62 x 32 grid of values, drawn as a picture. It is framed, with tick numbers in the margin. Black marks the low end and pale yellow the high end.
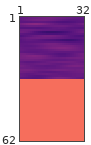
It is made of 2 by 1 panels. Panel 1,1: low, streaked across, faint in contrast. Panel 2,1: high, flat.
